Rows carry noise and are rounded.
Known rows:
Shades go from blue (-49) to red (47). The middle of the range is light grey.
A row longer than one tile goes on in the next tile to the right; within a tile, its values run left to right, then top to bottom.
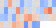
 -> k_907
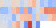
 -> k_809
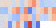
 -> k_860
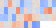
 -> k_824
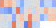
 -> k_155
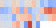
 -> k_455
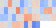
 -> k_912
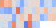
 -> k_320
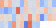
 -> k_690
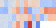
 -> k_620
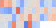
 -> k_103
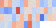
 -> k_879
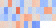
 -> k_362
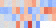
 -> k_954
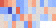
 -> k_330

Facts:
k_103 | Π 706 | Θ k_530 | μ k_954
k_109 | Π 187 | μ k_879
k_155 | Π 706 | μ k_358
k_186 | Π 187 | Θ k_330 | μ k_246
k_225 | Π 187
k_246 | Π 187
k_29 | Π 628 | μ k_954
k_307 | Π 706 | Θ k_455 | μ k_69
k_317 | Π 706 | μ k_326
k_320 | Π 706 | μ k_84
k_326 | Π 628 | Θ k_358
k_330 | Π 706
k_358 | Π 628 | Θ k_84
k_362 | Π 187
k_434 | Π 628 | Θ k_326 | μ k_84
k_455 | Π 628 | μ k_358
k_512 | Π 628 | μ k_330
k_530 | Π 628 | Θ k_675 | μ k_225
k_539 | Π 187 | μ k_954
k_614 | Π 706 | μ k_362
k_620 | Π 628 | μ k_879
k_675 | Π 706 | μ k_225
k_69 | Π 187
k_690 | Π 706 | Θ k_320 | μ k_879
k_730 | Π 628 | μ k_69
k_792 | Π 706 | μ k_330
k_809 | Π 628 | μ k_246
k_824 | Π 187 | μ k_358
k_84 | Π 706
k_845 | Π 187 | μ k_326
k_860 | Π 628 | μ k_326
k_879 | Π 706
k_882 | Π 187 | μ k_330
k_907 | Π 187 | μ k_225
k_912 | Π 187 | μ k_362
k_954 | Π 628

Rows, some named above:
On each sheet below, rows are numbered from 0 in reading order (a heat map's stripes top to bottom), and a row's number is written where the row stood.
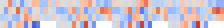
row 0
k_845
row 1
k_954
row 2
k_326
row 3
k_530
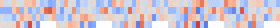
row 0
k_358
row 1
k_907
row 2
k_690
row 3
k_326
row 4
k_84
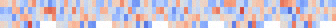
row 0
k_512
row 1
k_109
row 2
k_882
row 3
k_225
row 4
k_317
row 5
k_792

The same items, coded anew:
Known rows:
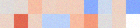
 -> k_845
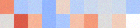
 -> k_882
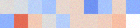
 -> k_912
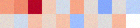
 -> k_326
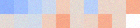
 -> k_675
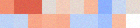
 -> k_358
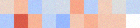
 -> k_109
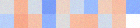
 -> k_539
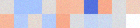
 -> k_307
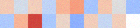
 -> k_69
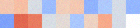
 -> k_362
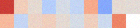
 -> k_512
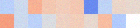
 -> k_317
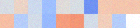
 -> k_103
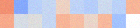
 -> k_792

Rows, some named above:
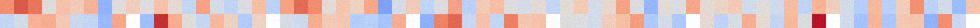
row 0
k_358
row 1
k_824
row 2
k_358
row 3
k_225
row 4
k_155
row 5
k_530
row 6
k_84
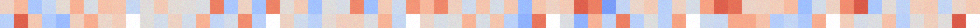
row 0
k_109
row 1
k_879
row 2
k_690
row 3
k_455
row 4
k_954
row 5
k_358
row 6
k_620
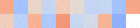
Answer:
k_330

